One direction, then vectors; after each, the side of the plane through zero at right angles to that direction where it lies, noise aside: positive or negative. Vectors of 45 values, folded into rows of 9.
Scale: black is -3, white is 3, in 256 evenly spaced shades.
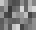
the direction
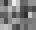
negative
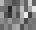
positive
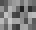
negative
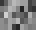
negative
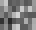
positive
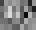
negative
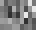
positive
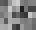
negative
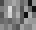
negative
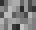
negative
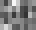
negative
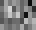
negative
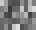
positive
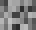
negative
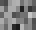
negative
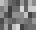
positive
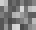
positive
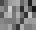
negative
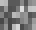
positive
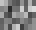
positive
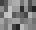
negative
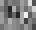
positive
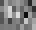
negative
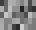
negative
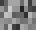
negative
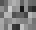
negative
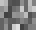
positive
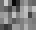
positive
